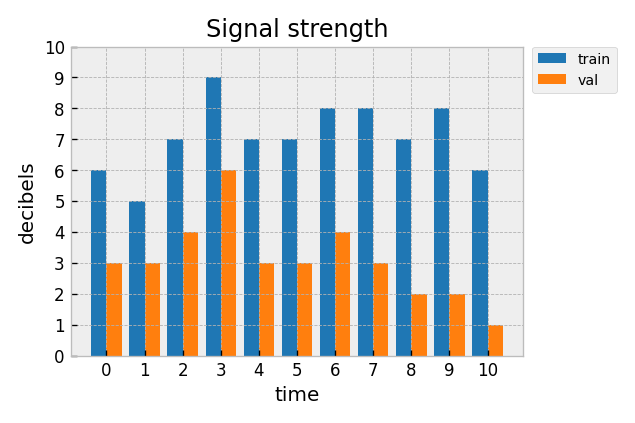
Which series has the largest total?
train
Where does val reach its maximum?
3
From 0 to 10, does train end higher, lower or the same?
the same
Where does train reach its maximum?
3
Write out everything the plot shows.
Title: Signal strength
x-axis: time, ticks 0 1 2 3 4 5 6 7 8 9 10
y-axis: decibels, ticks 0 1 2 3 4 5 6 7 8 9 10
Legend: train, val
Values:
train: 6 5 7 9 7 7 8 8 7 8 6
val: 3 3 4 6 3 3 4 3 2 2 1
